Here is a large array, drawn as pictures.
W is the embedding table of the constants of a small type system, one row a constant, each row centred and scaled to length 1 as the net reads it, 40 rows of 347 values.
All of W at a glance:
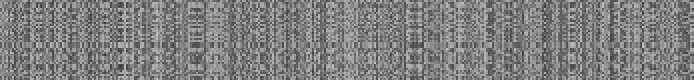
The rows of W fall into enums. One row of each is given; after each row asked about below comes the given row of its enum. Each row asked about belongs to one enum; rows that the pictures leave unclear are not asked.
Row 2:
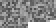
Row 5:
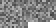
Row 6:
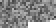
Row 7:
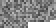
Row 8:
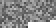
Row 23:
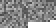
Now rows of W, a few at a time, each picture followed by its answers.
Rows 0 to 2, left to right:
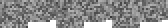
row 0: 8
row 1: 6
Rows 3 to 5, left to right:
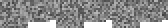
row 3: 2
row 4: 23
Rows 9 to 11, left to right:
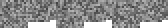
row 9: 7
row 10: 6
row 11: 8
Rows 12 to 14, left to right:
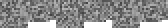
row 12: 2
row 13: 23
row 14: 2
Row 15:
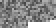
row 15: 6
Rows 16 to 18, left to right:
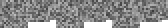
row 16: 7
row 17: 5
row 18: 2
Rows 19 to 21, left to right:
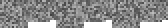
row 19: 5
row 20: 2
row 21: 23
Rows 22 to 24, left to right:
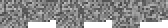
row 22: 23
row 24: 2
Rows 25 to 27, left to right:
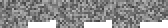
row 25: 6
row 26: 7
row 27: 8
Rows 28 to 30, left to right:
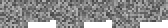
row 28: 5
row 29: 5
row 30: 7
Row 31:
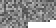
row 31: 23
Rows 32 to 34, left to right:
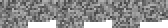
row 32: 6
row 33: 6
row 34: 2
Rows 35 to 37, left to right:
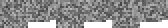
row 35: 7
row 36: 8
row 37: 2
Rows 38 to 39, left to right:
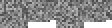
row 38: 23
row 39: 5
